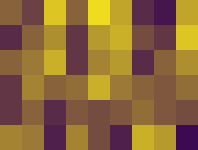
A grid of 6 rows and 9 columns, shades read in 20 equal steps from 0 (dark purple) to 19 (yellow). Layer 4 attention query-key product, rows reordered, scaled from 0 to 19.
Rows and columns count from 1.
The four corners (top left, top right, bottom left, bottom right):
8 14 11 0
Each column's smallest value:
3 5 2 4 6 2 3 1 0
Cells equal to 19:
1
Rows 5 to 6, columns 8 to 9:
7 6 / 13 0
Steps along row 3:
up up down up up down up up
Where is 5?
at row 1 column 2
